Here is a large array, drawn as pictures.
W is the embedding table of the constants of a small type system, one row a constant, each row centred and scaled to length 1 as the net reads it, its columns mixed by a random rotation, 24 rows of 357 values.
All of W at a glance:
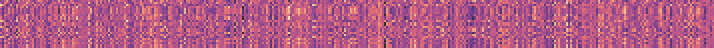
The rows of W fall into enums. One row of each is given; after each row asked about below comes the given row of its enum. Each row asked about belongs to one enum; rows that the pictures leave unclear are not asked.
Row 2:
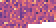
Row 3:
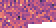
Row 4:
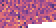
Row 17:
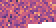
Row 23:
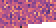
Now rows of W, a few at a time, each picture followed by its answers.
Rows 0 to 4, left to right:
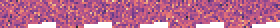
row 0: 17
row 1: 23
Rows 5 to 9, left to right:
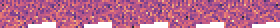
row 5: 4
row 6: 4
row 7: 23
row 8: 3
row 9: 3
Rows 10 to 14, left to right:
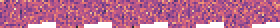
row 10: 2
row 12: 23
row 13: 2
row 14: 17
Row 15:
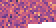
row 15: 17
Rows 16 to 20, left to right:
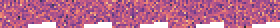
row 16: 3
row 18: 2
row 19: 4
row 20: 23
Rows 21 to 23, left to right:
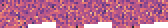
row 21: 4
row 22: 23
